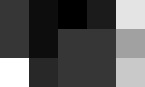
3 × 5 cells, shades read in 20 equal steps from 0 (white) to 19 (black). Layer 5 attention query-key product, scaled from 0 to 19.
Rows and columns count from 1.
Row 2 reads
15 18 15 15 7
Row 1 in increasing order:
2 15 17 18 19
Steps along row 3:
up down same down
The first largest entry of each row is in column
3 2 2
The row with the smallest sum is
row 3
